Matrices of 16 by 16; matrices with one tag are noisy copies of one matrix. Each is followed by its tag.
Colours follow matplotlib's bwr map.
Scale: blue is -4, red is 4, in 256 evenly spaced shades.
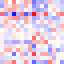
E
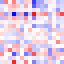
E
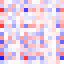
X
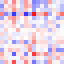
E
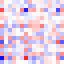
X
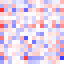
X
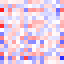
X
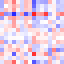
E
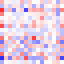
X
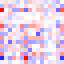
X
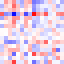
E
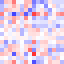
E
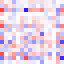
X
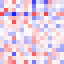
E
